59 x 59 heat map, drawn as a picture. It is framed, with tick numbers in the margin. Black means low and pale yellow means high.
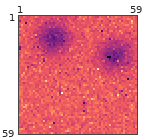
Dips: two. Average level on the scale: 60%. Histogram: skewed, a long tail of low values. Mirror symmetry: none.
